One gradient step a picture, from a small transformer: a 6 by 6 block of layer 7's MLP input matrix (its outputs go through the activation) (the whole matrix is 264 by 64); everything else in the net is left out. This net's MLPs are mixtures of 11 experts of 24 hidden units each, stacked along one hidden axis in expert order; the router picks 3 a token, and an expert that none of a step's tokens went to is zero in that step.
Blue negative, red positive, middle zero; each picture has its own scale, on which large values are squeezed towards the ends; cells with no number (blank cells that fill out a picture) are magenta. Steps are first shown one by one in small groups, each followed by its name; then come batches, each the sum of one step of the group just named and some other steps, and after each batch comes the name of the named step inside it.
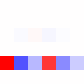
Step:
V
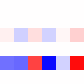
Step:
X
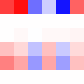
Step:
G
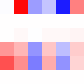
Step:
G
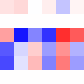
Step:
X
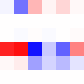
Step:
X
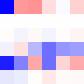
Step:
X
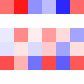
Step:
G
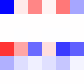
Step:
V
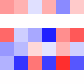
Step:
V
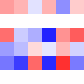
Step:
X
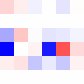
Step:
X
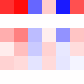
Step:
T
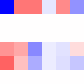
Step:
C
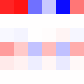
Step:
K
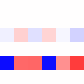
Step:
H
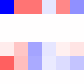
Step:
C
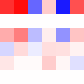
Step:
T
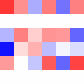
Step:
H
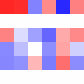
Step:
T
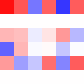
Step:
H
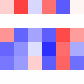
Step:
C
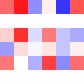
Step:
T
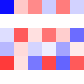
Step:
C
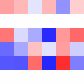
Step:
H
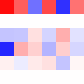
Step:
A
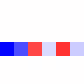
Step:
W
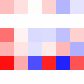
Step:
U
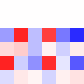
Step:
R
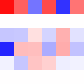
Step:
A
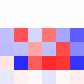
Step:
R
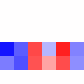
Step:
W
